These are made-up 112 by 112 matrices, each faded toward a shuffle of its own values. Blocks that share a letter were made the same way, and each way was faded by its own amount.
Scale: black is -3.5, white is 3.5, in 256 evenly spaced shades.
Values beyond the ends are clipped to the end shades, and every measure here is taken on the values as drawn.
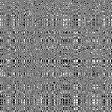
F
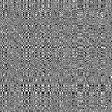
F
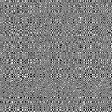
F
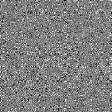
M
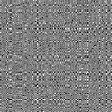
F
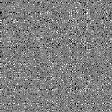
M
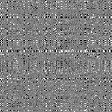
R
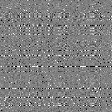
R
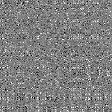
M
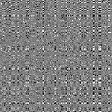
F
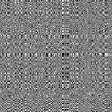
F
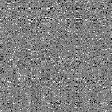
M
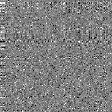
M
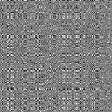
F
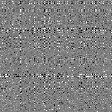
R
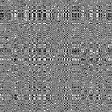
F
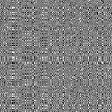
F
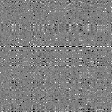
R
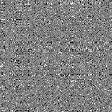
M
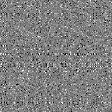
M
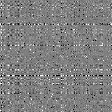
R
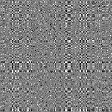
F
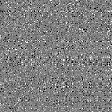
M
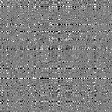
R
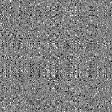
M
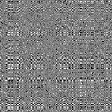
F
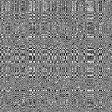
F
